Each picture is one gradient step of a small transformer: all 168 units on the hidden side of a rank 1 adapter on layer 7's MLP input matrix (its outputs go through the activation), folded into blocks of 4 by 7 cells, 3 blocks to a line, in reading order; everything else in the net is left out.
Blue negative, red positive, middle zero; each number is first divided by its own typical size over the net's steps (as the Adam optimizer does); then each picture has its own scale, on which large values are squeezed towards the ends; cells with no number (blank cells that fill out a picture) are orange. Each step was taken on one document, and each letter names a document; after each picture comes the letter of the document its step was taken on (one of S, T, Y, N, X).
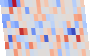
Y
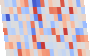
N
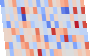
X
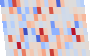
Y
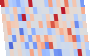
X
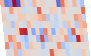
Y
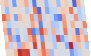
N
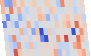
Y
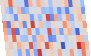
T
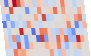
Y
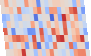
N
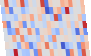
T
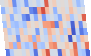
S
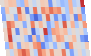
N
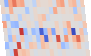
Y
